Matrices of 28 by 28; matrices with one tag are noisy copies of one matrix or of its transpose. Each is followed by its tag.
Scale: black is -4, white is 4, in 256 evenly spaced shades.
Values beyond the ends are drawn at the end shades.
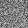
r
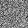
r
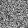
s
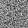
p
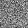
r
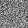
r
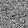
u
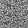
p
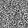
u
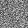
r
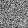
r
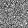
r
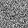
u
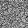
r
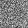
r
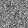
u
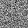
p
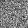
s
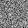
r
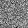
r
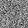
u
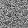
p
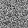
p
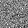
u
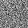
p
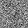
u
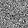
u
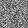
u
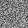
r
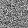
p
